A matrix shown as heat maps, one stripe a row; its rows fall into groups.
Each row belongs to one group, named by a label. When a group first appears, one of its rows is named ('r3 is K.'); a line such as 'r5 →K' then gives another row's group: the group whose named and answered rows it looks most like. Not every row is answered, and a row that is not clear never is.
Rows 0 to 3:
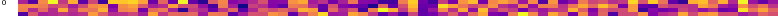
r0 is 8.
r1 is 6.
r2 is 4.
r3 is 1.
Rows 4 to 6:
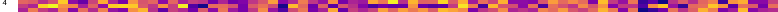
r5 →8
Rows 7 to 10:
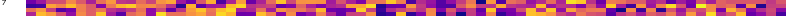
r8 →8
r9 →1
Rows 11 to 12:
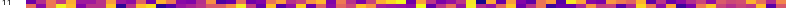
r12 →8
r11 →4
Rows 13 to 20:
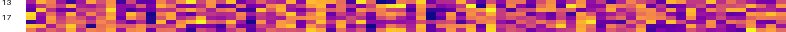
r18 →1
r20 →4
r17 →4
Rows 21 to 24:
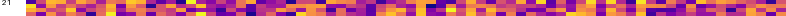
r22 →4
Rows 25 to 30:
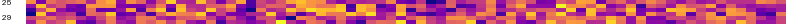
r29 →6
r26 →1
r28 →1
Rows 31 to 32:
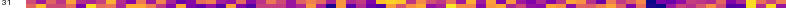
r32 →6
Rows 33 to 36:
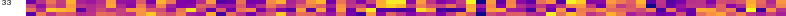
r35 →8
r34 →4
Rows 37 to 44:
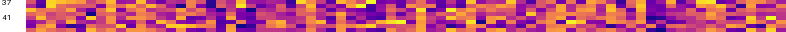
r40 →6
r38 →8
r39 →6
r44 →6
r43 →1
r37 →8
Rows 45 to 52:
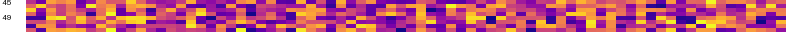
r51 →1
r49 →8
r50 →8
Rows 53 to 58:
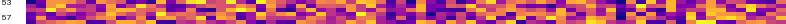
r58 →8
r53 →1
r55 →8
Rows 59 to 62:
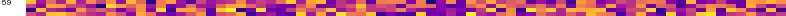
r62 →8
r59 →4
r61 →1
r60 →8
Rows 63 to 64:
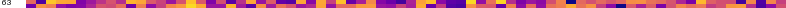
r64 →1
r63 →8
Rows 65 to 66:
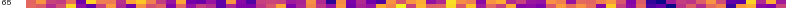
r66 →6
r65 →6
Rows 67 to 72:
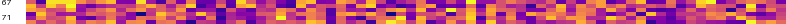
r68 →8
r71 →6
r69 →6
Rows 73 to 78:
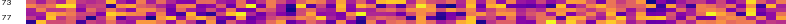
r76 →8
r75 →6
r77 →4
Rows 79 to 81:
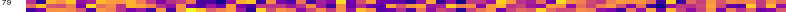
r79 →8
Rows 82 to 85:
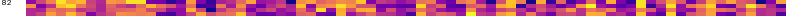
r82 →8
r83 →8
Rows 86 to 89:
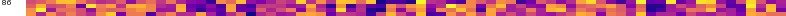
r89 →4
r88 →6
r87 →6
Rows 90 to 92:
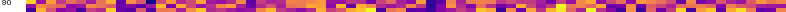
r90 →4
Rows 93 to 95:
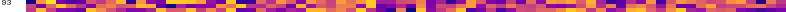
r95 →1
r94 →8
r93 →1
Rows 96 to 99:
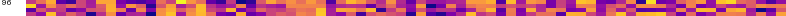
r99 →4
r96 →1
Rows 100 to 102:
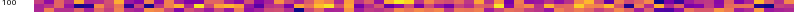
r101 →1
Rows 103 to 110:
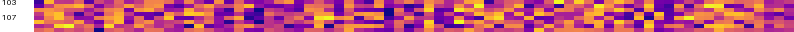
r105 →6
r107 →1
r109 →8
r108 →6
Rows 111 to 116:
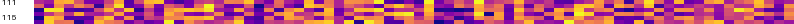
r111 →8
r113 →1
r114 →4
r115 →1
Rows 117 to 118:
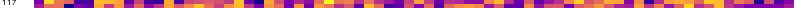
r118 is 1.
